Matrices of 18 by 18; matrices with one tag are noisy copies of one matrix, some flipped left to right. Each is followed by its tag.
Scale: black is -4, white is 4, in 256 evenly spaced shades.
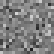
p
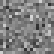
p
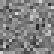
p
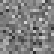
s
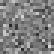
p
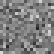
p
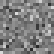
p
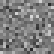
p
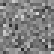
p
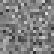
s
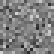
p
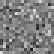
p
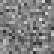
s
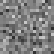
s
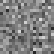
s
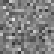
s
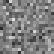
s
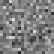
s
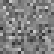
s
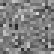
p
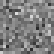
p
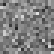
p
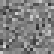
p
